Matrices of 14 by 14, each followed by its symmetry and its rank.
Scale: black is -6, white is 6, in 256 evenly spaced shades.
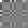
symmetric, rank one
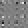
antisymmetric, rank two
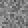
neither, full rank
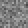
neither, full rank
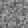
antisymmetric, full rank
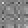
symmetric, rank three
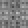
antisymmetric, rank two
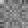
symmetric, rank three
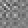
symmetric, rank three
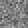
antisymmetric, full rank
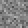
neither, full rank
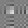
symmetric, rank one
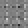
antisymmetric, rank two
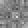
symmetric, rank three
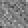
antisymmetric, full rank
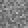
neither, full rank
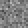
antisymmetric, full rank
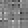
antisymmetric, rank two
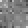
symmetric, rank three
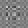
symmetric, rank one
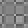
symmetric, rank one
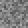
neither, full rank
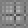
symmetric, rank one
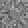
antisymmetric, full rank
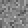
neither, full rank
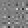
antisymmetric, rank two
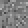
antisymmetric, full rank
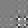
symmetric, rank one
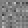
antisymmetric, rank two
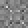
symmetric, rank three
